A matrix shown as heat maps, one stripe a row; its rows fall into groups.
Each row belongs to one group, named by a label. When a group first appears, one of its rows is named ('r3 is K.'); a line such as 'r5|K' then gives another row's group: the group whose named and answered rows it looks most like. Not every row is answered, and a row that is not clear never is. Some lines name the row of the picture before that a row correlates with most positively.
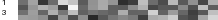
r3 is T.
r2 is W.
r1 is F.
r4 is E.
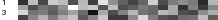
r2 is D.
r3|E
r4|W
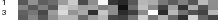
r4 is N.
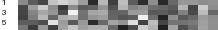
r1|T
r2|W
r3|W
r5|T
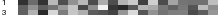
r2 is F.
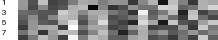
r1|D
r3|N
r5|F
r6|W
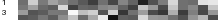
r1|E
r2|F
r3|D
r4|N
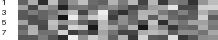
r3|F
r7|F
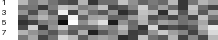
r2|N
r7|E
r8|F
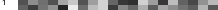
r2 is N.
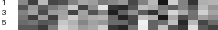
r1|D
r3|E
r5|N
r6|N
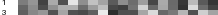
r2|N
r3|F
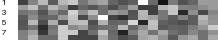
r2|E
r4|F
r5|T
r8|F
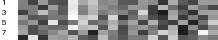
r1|D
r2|N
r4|D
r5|T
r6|D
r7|E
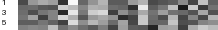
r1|W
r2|N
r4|F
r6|E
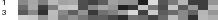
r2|F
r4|E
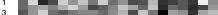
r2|T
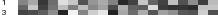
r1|F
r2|T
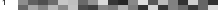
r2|T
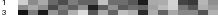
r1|E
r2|E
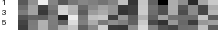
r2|F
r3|F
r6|W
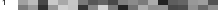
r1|T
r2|F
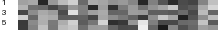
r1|T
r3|W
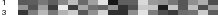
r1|N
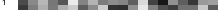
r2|W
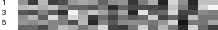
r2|E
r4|T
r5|E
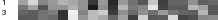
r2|T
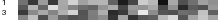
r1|D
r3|W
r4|E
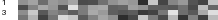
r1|T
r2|W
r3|E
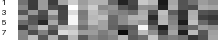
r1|D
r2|D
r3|N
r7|D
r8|T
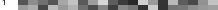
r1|F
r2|T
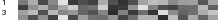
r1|F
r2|W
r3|E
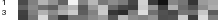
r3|W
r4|W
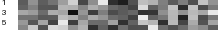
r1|F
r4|N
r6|T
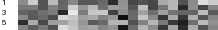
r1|E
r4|D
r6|D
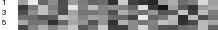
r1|E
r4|N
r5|E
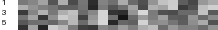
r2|E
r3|W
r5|N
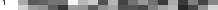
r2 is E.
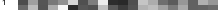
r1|F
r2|F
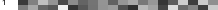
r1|W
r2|F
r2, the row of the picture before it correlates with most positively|2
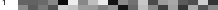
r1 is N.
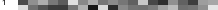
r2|E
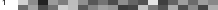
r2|F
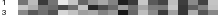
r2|E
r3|D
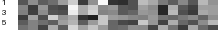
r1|F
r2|D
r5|F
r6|N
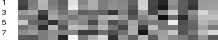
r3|E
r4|T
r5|E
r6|T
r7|E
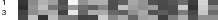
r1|W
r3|W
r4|T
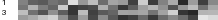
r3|E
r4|E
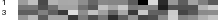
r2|T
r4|E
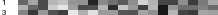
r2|T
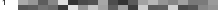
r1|F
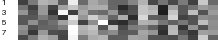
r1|W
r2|D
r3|D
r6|D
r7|D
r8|W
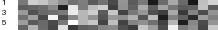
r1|E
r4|T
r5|D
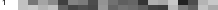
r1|E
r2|E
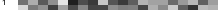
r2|E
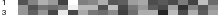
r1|W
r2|D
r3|D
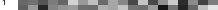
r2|T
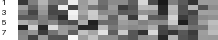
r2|D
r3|D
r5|E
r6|T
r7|T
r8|D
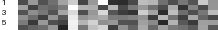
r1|F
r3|F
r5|D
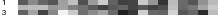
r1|F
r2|E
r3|F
